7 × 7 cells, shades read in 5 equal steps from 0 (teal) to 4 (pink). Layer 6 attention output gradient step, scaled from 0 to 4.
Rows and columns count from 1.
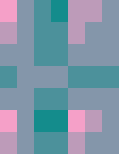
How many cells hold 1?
13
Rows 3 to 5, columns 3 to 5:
1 1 2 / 2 2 1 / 1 1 2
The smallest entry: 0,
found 3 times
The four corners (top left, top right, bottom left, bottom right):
4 2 3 2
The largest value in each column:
4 2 2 2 4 3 2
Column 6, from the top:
3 2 2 1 2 3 2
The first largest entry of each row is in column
1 1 1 2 1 1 1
